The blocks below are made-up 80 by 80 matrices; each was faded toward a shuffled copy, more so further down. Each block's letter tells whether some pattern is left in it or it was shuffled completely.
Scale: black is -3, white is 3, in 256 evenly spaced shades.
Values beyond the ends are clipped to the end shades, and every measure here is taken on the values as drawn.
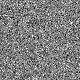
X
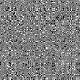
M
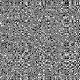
M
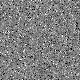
X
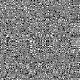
M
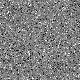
X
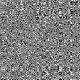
M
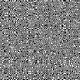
M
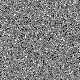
X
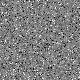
X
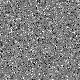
X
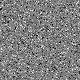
X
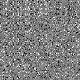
M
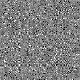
M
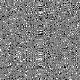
M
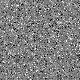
X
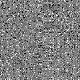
M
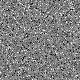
X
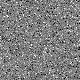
X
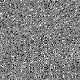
M
